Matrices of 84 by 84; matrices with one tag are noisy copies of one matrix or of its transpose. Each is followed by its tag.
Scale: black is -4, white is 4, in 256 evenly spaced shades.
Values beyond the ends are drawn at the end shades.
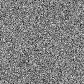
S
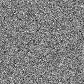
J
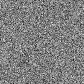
S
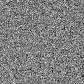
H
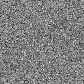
S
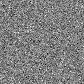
J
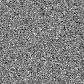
H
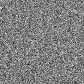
H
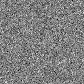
J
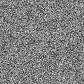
J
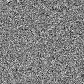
H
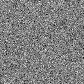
S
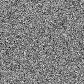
S
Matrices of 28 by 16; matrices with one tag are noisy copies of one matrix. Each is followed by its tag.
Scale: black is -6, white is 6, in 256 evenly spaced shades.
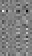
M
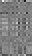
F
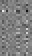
M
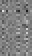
M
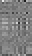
F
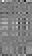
F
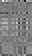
F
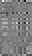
F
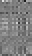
F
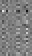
M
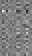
M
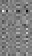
M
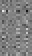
M
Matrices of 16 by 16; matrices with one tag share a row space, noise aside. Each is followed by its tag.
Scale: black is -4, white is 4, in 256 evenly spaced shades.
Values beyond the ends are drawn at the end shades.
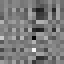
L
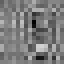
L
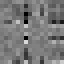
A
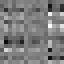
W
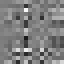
A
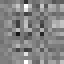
A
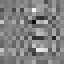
L
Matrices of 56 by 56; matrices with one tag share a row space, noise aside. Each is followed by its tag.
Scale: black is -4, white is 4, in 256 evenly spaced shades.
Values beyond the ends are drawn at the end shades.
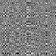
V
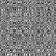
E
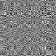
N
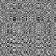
E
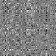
V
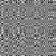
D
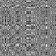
V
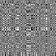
V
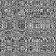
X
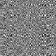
N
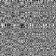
X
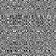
E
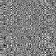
N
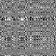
X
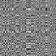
V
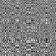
V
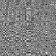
V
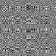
V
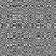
E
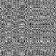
X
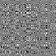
V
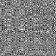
X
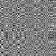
D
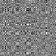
V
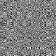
N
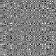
N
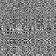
E
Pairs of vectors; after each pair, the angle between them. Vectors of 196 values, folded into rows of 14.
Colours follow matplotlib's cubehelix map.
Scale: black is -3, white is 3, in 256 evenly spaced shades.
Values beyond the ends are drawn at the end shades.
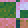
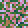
orthogonal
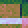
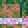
nearly parallel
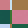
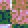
nearly parallel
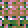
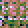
nearly parallel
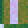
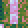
nearly parallel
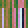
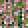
partly opposed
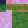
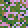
orthogonal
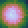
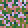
orthogonal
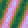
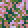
partly opposed
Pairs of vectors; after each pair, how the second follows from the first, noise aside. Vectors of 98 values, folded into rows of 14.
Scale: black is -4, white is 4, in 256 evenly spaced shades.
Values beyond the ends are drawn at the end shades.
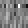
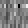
negated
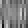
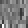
sign-scrambled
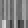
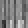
negated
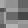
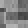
copied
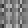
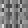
negated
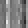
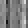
negated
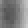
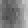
copied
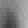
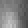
negated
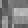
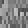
sign-scrambled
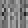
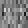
sign-scrambled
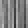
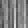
negated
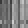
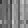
copied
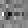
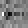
copied
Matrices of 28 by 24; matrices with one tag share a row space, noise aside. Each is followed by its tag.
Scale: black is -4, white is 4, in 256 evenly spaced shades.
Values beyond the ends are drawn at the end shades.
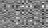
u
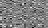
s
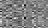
s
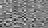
s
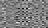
u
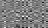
u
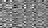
s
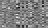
u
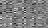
s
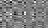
s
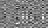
u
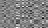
u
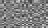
u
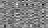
u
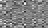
s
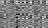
u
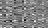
s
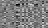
u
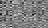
s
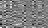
s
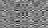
u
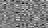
u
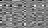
s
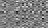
u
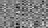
u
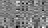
u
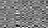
u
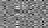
u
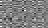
s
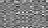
u
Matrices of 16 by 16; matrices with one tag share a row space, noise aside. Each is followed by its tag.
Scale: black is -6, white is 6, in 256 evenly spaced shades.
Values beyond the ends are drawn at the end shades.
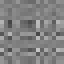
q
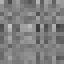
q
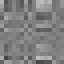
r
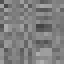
r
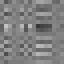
r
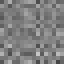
q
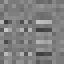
r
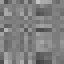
r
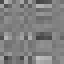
r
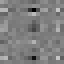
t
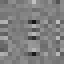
t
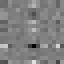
t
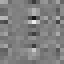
t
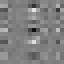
t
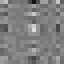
t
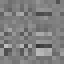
r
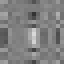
t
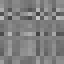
q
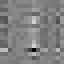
t
